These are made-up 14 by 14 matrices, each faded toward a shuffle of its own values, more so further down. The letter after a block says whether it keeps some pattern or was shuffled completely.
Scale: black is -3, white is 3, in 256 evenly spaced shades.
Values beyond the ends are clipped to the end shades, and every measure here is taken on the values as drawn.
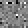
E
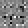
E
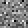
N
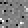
N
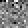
E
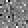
N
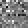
E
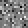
N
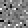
N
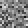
E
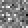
N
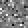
N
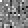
N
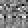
E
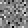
N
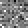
N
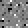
N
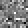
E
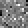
N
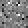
N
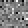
E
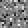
N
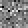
E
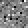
N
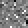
N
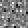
N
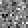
N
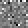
E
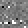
E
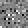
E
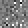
N
